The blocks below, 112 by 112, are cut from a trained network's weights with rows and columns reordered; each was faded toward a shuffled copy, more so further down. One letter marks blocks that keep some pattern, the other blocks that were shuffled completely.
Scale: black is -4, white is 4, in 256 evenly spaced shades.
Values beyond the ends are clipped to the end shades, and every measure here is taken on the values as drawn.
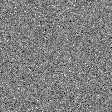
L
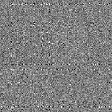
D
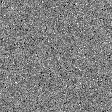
L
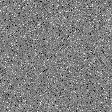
L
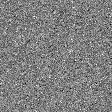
L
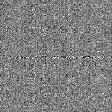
D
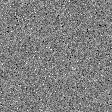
L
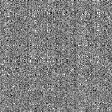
D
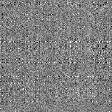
D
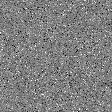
L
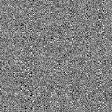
D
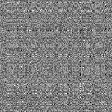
D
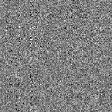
D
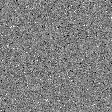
L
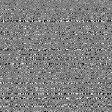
D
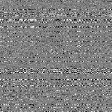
D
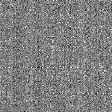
D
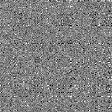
D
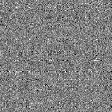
D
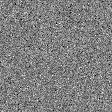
L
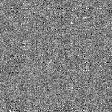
D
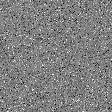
L
